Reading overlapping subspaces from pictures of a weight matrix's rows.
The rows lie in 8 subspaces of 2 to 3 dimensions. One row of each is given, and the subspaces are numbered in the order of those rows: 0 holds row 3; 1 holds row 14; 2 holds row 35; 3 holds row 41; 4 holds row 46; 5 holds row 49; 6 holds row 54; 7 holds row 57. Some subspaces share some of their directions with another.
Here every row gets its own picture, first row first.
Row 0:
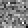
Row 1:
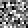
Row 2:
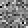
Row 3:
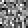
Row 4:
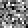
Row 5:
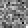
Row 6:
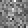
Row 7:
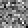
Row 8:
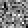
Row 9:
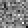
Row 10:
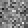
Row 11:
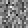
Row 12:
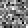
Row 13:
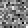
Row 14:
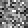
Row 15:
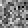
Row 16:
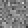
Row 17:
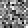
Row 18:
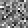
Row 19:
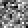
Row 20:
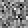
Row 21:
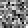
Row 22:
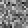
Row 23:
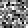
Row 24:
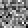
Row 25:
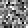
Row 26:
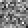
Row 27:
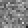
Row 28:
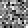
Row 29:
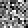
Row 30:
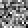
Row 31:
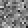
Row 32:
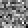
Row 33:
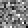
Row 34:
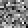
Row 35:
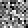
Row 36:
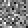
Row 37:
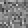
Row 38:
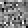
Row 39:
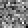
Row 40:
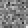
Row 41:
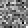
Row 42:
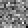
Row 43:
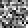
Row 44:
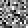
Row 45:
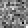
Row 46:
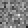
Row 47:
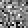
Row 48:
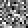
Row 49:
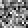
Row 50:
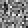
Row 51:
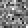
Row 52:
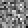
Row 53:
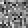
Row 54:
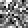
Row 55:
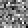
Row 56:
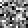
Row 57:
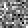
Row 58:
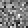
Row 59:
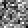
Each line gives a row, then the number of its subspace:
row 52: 0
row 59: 6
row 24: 5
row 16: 6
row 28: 2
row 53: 0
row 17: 2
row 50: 7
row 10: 1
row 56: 3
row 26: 6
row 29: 2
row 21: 0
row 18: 2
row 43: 5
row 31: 2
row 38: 0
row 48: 6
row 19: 6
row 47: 4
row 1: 4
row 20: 0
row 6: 1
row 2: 3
